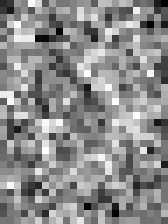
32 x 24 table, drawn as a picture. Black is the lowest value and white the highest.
Stripes: none. Slope: none. Histogram: bell-shaped. Mirror symmetry: none.
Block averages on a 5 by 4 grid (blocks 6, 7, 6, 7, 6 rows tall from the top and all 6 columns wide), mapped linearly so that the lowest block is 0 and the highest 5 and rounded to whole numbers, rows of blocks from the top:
3 0 2 0
3 0 5 2
2 2 2 4
1 3 4 1
1 3 0 0
